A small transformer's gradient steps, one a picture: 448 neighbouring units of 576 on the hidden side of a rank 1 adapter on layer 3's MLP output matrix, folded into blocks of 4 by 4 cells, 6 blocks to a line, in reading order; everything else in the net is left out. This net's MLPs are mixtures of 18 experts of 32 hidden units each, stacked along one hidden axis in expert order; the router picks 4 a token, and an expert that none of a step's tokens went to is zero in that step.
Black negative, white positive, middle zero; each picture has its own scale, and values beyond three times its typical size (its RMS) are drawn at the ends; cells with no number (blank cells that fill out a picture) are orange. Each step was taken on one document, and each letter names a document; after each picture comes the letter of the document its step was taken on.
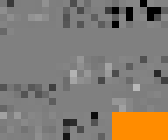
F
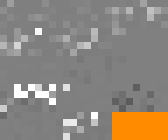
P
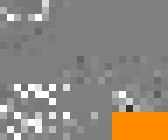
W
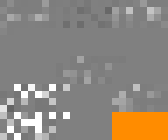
W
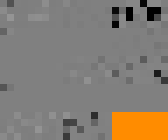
F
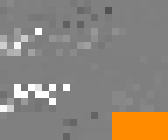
P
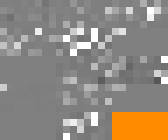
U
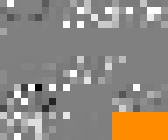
W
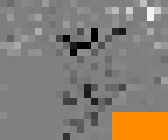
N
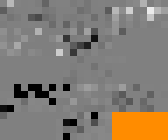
P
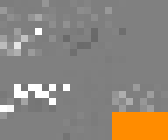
P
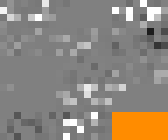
N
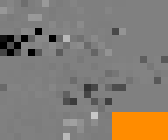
U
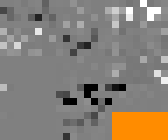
N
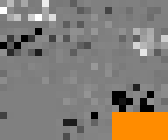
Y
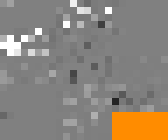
Y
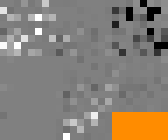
N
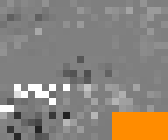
W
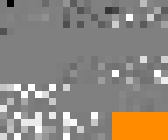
F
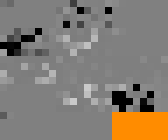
Y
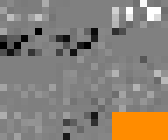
N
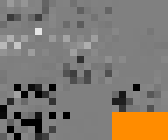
W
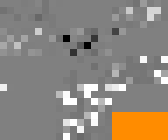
N
